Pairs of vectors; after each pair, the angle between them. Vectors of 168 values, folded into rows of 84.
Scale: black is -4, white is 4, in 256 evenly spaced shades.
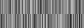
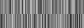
nearly parallel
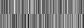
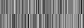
nearly parallel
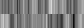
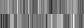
nearly opposite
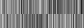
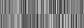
partly aligned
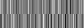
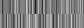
partly opposed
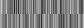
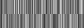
nearly opposite
